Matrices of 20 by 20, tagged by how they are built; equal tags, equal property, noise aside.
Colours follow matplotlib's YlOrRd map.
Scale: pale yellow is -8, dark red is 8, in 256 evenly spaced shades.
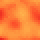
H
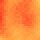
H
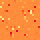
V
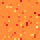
V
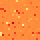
V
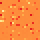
V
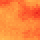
H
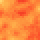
H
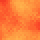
H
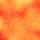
H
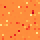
V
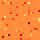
V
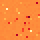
V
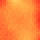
H
